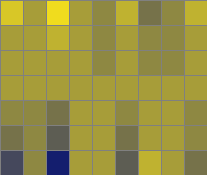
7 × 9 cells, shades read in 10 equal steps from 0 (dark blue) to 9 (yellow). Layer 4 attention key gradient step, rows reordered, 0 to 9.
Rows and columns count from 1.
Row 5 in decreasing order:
6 6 6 6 5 5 5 5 4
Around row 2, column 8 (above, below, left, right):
5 5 5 6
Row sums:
57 52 51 54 48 45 39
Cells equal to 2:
1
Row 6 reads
4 5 3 6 6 4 6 6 5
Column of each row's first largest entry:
3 3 1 1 4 4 7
